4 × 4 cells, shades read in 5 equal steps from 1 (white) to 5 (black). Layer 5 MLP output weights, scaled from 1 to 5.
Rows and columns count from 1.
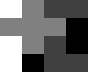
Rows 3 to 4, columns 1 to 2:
1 3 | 1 5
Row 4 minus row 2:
-2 2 1 -1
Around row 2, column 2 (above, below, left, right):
3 3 3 3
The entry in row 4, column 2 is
5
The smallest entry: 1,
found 3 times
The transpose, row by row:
1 3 1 1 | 3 3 3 5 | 4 3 4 4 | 4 5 5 4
